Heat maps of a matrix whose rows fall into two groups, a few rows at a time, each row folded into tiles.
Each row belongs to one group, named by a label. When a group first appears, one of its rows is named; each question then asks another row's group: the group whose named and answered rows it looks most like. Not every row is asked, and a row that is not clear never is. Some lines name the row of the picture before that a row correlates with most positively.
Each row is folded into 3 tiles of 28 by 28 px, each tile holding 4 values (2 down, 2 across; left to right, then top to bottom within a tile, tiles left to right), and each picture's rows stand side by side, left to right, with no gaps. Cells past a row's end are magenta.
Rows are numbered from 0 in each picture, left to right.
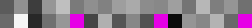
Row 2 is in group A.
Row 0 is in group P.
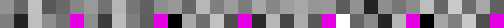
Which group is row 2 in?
A
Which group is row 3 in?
A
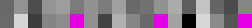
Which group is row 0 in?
P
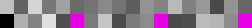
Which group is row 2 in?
A
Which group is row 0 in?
A
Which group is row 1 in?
P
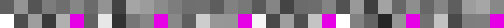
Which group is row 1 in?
P
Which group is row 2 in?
A
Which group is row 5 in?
P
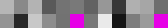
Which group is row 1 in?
P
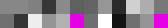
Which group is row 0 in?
A
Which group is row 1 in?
P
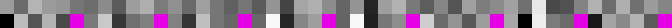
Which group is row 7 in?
A
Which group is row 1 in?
P
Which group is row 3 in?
P
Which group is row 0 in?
A
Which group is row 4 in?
P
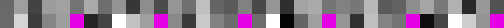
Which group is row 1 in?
A
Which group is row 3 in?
P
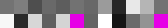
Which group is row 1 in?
P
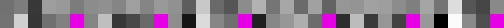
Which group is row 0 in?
P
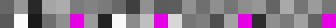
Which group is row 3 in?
A
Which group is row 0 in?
P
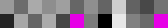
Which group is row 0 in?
A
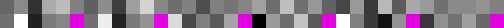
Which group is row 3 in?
A
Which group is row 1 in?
P
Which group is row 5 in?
A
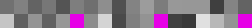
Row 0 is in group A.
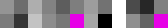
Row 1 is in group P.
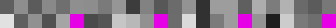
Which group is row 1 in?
A
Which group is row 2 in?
P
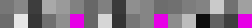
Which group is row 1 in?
P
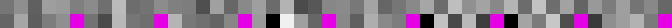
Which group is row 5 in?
A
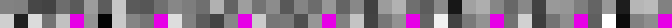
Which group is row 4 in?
P
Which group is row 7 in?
P
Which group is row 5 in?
P
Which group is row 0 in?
A
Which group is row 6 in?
P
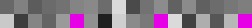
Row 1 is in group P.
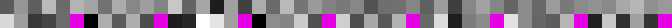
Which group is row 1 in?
A
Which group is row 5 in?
P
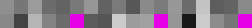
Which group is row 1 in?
A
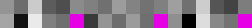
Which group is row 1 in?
A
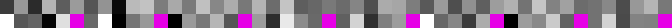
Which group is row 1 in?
P
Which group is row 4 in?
P
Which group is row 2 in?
A
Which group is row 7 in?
P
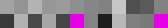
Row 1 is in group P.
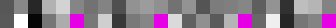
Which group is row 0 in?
P
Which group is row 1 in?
P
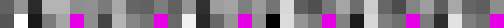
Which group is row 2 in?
P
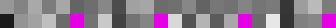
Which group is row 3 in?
P
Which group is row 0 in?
A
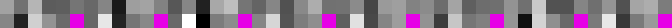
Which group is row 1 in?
P
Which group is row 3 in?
P
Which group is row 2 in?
P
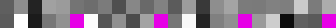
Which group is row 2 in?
P
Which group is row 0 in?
P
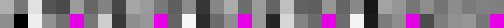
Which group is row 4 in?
P
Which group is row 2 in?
P
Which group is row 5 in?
A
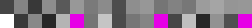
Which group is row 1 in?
P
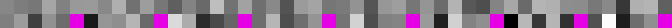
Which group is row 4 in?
P
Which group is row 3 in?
P
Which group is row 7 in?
P
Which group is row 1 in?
A
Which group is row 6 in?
A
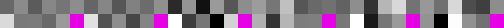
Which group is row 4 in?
P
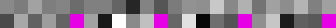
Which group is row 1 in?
A
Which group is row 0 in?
A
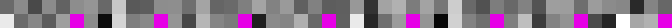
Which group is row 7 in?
A
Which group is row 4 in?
P
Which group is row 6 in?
P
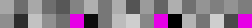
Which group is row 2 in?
A
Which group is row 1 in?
A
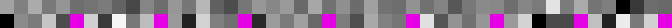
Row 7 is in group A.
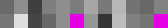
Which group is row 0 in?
P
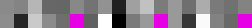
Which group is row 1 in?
P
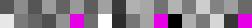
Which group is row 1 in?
P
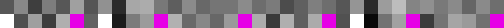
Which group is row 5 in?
A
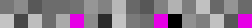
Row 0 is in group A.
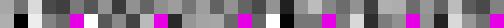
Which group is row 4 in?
P
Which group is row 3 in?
P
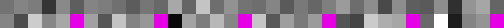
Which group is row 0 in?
A
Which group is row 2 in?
A
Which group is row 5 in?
P
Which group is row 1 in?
A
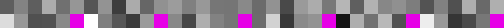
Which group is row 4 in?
A
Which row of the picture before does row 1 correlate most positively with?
3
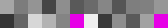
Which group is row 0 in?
A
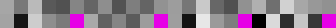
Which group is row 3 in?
A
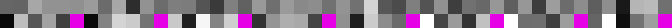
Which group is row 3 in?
A
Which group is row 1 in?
A
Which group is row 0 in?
A
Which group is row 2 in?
A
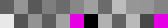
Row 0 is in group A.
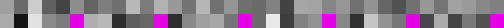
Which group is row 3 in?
P
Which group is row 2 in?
A
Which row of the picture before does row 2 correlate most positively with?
1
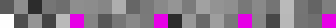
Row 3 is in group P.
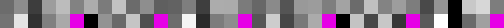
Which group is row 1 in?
A
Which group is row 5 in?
P
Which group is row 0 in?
P
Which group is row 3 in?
P
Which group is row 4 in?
A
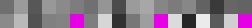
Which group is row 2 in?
A
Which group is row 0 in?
P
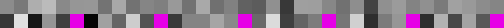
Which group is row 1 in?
A
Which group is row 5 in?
A
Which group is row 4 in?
P
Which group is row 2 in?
A
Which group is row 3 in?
P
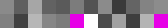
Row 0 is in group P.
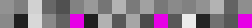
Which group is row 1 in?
A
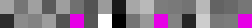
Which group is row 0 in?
A
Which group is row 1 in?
P
